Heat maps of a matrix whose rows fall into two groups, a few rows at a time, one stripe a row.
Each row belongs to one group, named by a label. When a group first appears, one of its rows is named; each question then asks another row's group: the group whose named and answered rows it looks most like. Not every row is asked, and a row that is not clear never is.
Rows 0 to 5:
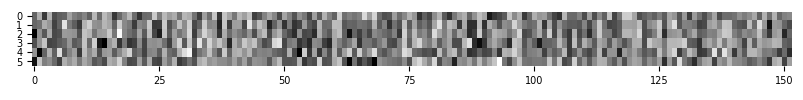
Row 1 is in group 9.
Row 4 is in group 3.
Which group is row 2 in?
9
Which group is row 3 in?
9
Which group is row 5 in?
9
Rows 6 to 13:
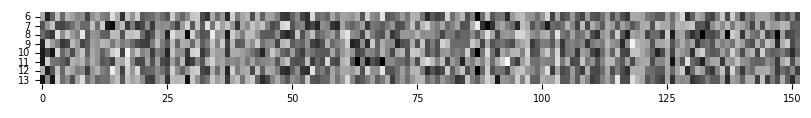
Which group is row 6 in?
3
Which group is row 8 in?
3
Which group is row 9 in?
9
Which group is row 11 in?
9
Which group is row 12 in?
3
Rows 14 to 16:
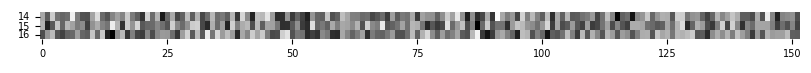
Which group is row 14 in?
9
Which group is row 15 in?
3
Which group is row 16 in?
9
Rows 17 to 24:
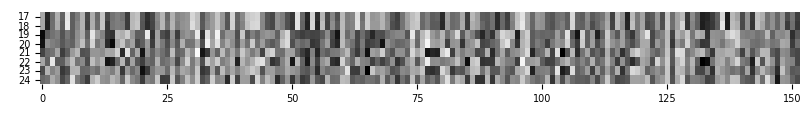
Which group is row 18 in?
3
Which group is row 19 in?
9
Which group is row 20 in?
9
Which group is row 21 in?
3
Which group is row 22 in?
9
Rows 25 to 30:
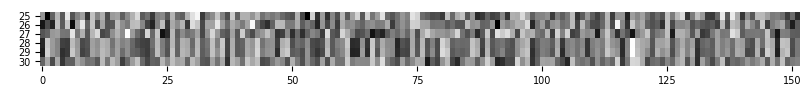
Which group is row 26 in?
3
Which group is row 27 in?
9
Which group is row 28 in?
9
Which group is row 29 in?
9
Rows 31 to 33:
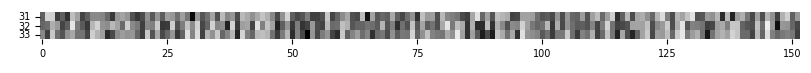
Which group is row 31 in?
9
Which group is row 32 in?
9
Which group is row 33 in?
9
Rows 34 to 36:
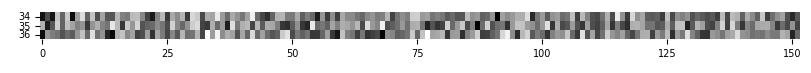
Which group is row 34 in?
3
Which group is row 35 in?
3
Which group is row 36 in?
9
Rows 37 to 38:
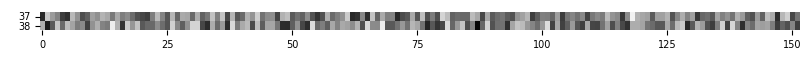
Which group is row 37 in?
9
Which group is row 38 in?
3
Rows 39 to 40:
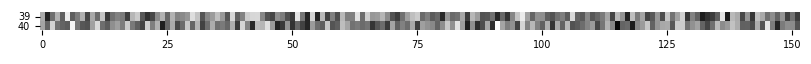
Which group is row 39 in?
3
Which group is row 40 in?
9
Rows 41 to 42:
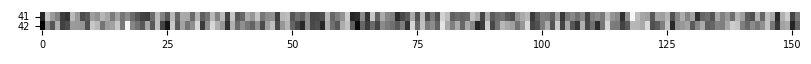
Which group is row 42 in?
9
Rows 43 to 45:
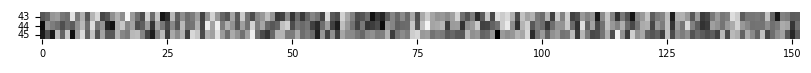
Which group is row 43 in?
9
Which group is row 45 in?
3
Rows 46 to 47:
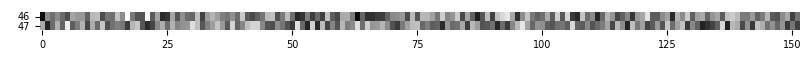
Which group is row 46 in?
9
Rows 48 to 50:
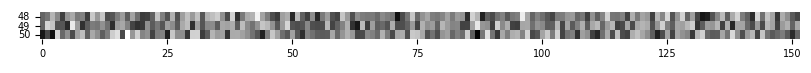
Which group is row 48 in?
9
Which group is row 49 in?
9
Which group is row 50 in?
3
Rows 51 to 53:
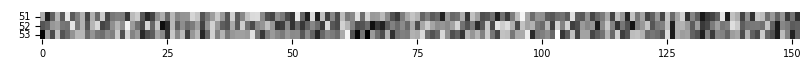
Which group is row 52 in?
9
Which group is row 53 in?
3
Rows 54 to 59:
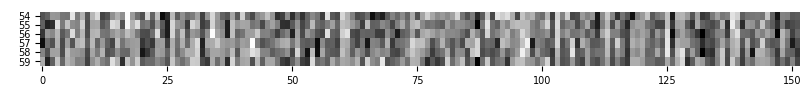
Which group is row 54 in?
9
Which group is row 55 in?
3
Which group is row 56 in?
9
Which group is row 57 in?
3
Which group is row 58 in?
3
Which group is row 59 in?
3
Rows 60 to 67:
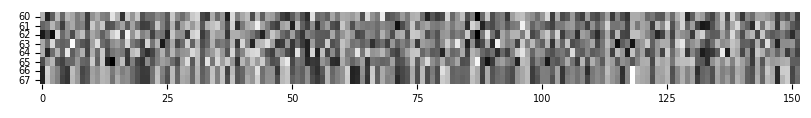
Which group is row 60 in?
3
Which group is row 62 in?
3
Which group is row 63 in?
9
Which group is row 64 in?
3
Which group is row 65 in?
9
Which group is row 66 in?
9
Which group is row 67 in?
9
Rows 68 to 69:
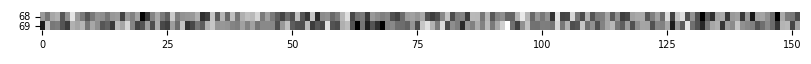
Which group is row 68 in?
3
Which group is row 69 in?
9
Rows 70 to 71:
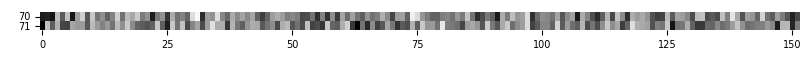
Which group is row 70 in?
3
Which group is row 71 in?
9
